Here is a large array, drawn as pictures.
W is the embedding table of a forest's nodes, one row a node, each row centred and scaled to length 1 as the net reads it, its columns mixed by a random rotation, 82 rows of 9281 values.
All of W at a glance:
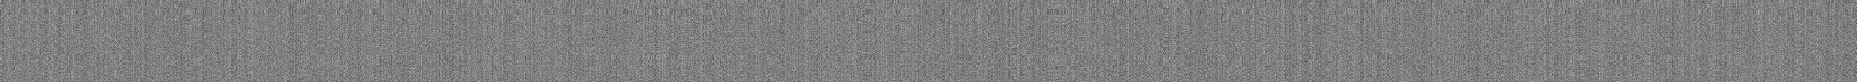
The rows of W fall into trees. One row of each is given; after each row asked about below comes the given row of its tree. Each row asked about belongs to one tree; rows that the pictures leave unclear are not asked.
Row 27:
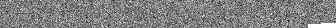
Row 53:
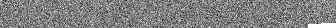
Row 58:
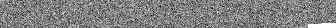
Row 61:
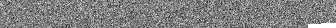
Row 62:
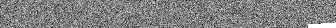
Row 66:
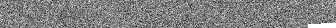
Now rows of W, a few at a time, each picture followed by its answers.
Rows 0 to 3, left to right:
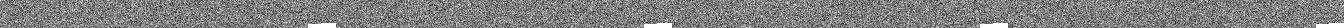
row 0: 58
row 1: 58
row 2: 58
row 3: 66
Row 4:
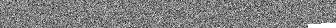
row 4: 61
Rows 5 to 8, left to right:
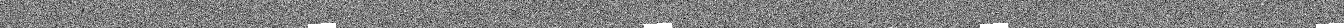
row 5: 58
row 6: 61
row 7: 61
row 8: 53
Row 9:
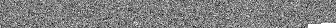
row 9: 27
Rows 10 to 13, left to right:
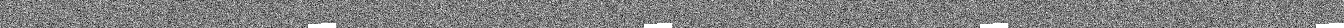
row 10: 27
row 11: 27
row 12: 27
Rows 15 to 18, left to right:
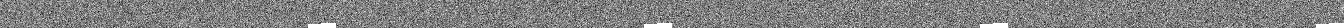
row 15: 61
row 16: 61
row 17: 53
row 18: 61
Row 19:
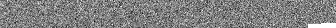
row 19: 61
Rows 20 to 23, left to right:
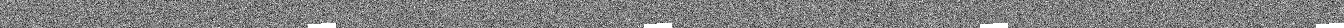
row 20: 61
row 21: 66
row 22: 27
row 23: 61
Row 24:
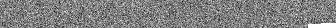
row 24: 58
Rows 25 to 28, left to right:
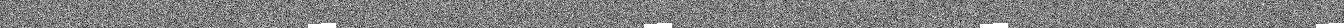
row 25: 27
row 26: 53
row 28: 53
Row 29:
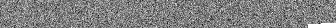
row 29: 62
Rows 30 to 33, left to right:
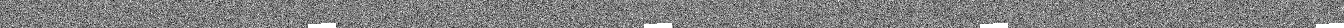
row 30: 27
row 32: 27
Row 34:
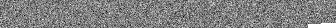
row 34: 53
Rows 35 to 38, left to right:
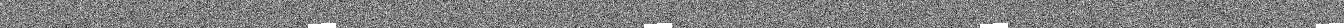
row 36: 53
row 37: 62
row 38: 58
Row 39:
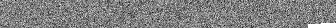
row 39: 61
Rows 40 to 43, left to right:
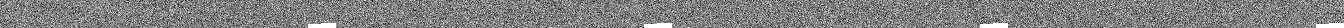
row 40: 62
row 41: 27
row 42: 53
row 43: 66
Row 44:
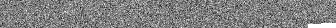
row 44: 58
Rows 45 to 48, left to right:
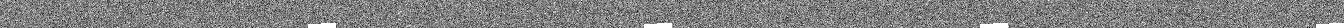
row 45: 61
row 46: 58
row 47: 53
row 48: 27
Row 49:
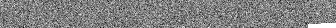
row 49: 53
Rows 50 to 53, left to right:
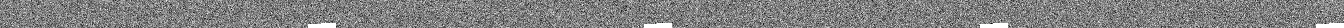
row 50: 27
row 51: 66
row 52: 62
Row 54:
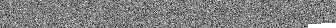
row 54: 27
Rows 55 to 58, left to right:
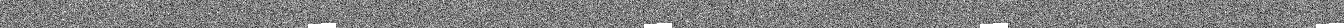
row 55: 58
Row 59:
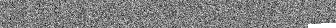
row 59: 58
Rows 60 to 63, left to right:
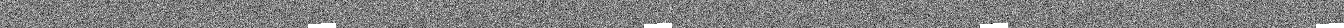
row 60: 61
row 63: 58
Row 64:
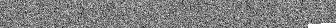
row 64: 58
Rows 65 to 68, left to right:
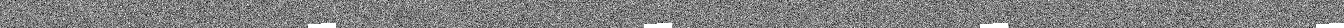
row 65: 61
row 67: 53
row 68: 27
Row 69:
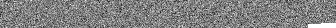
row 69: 53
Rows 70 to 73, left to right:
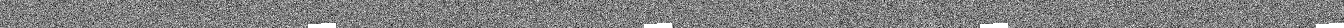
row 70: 58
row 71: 61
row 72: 27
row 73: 61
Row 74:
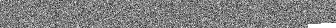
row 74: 58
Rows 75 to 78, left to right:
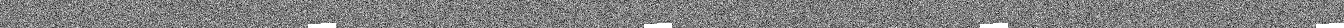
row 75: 58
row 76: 27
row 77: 61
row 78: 58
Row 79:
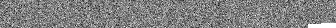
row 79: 27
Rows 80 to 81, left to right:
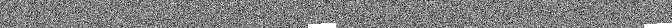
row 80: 62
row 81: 53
